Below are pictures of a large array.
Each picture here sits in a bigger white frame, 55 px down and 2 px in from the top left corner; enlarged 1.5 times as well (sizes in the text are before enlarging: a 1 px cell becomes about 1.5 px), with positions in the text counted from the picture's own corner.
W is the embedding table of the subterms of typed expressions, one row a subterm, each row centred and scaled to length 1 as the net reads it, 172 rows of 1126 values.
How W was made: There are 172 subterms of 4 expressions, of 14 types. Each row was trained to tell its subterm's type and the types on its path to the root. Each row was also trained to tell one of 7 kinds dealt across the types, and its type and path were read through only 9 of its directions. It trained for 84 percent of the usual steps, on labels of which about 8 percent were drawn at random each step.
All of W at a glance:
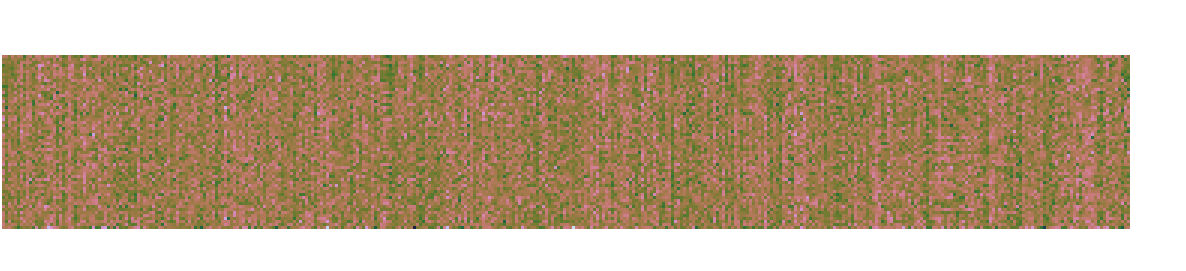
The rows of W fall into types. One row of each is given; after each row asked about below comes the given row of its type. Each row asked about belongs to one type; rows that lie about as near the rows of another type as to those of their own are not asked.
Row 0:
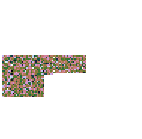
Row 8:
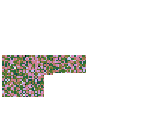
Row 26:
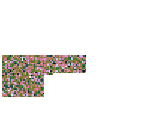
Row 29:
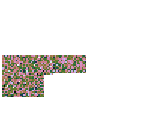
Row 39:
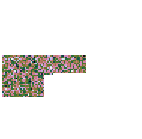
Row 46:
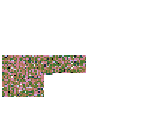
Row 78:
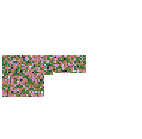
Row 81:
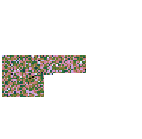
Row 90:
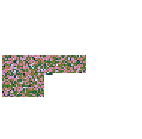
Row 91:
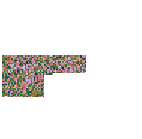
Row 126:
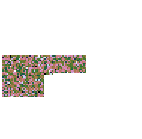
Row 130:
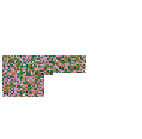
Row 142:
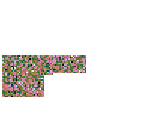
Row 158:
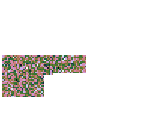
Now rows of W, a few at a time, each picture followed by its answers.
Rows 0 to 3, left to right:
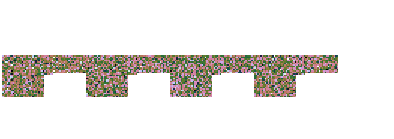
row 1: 26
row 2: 142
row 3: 130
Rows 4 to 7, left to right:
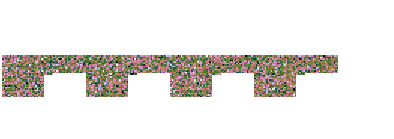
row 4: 29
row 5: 142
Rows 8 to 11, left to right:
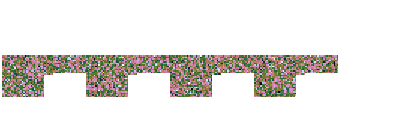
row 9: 142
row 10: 39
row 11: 26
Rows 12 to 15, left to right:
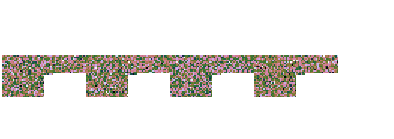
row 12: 158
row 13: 142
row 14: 90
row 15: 126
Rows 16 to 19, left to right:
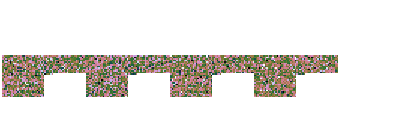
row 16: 39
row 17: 158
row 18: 39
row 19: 142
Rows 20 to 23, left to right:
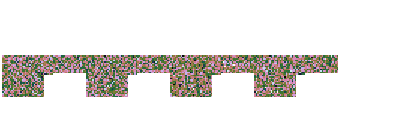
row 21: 130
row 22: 26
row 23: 39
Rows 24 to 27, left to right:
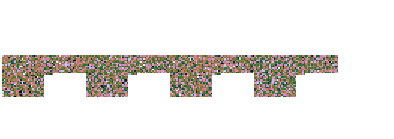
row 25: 130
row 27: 158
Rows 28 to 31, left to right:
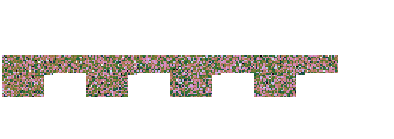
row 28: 39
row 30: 0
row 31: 130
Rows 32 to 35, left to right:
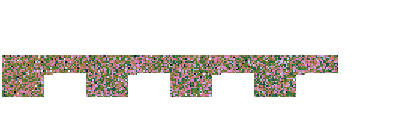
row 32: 29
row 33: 126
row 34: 39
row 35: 0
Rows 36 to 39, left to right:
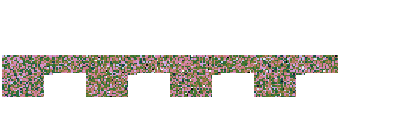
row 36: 158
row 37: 81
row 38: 78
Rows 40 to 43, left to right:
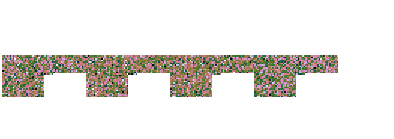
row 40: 29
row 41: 39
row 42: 46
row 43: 81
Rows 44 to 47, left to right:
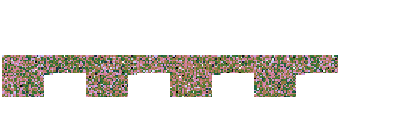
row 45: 0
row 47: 8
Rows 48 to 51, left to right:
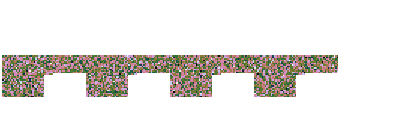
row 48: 26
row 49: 26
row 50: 39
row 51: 8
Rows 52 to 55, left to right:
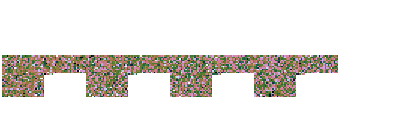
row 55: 90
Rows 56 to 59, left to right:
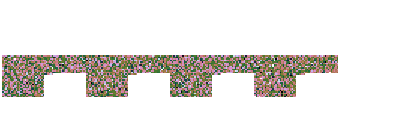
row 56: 8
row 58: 90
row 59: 142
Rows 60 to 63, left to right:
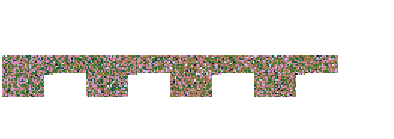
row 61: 130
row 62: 8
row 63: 8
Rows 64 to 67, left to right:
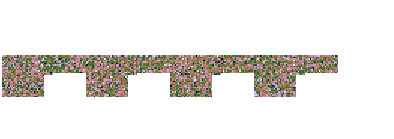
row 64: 8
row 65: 158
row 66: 46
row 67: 130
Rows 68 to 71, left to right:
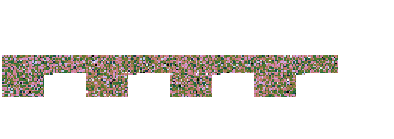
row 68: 126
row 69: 8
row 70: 46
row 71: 39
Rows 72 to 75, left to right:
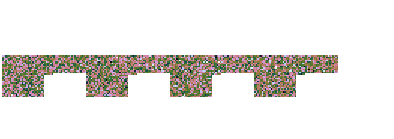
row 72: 78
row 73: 81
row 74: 91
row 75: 78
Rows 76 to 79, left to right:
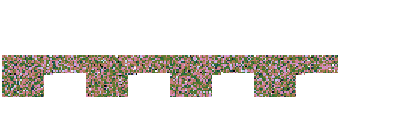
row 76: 91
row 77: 39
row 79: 8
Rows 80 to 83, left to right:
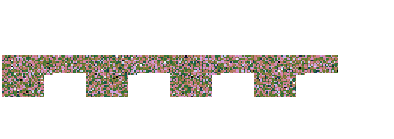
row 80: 90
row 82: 91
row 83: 0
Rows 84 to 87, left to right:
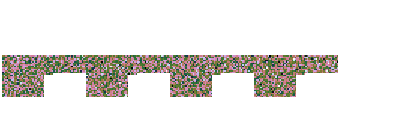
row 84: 78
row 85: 81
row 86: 90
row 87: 91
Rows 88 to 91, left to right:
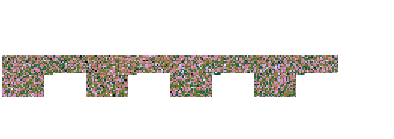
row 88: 78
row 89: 26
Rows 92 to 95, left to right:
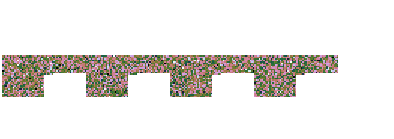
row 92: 29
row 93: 90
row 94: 0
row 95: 91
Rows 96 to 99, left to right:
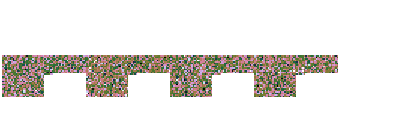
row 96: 158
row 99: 29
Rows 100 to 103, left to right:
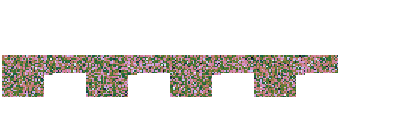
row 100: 91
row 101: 26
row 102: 91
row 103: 126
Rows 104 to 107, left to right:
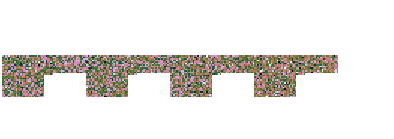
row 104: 91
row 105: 91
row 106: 39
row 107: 8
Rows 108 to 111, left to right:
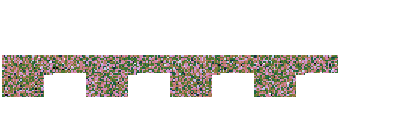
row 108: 29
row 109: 78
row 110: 8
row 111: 81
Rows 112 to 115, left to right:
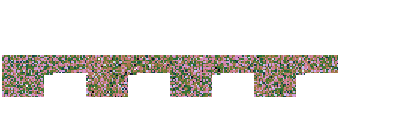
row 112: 130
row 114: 91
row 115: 39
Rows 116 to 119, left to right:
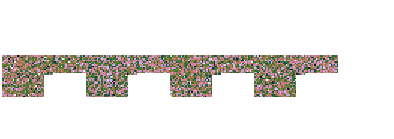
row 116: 78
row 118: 126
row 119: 81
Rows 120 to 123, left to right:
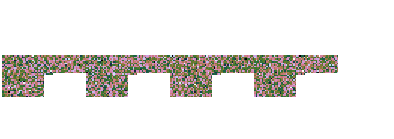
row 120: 81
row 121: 81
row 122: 78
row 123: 26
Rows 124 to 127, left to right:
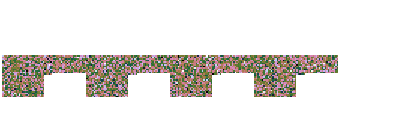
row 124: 26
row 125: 90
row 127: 81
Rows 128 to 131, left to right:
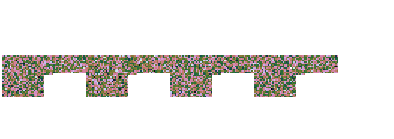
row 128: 158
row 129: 8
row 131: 158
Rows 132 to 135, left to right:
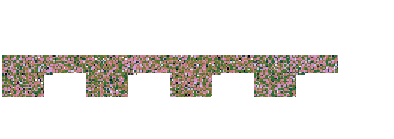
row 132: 126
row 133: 126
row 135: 81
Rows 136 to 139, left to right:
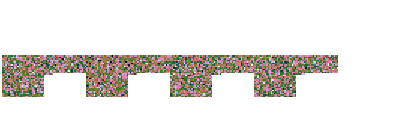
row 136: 26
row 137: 8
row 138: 81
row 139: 158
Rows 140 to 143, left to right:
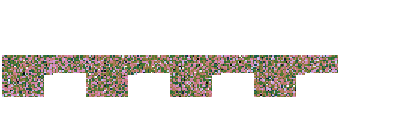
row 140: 126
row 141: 29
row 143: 142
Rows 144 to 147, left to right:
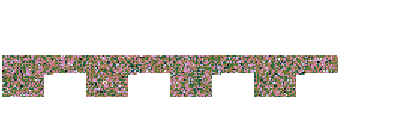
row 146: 78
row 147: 29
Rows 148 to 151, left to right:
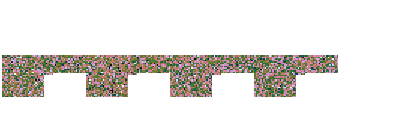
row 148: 78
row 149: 46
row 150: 90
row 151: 26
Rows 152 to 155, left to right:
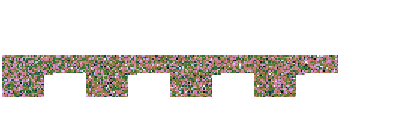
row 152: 90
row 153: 130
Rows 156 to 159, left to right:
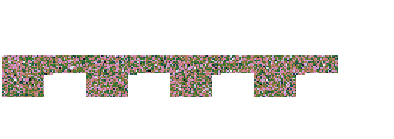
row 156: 46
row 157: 78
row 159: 90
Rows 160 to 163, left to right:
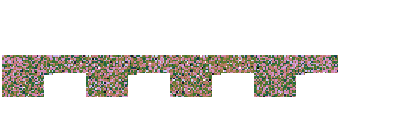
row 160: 78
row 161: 91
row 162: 90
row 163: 91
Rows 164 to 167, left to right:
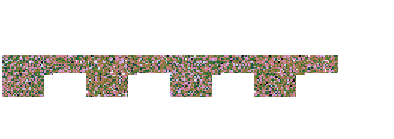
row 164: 142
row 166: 90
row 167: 90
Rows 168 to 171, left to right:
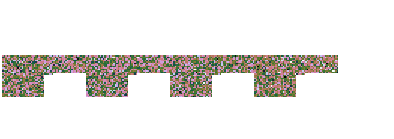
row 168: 81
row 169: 91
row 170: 78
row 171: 0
